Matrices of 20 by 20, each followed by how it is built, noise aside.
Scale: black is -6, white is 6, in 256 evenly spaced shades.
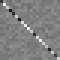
diagonal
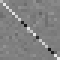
diagonal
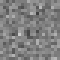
low rank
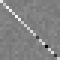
diagonal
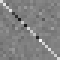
diagonal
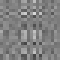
low rank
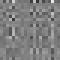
low rank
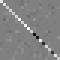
diagonal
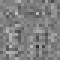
low rank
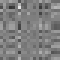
low rank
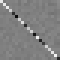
diagonal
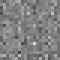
low rank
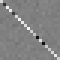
diagonal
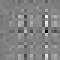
low rank
